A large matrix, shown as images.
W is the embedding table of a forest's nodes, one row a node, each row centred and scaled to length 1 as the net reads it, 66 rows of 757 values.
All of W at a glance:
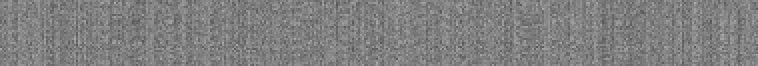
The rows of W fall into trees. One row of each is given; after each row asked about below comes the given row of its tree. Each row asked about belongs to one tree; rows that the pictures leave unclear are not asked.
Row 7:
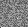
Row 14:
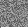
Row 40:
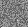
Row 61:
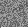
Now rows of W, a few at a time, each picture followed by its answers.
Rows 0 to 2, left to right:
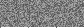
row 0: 14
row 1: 61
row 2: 61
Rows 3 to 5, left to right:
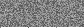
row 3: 61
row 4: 7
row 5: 61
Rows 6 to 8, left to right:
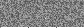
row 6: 14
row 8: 7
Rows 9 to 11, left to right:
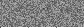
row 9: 61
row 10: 61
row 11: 40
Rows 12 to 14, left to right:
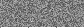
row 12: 40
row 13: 61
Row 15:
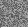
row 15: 14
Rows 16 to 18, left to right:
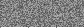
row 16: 61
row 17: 40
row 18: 61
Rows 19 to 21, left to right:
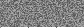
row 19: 14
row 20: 14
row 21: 14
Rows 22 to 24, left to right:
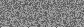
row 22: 14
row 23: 14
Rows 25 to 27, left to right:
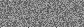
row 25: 7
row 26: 61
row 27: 61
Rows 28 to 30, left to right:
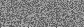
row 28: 14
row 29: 61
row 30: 14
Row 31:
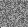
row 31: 7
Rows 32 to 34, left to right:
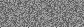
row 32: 7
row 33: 61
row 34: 61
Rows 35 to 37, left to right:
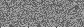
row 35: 14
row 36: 14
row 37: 61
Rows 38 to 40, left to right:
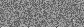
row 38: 14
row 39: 14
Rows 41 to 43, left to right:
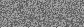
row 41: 61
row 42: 40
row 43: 40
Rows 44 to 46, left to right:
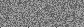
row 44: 7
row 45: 61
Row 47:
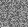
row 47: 14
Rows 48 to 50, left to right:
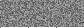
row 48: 7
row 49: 7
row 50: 40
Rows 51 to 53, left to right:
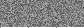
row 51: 14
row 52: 61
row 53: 7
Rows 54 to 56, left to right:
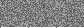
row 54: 14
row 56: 40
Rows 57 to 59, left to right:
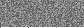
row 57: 14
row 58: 7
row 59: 40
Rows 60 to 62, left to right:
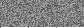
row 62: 61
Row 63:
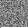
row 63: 14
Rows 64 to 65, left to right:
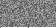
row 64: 61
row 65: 14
